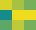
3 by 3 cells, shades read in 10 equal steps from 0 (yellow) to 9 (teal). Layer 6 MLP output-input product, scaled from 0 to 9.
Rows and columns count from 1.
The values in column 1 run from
1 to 9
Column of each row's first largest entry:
3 1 1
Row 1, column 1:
1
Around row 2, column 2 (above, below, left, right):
3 2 9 0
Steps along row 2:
down same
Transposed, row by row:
1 9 6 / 3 0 2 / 5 0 5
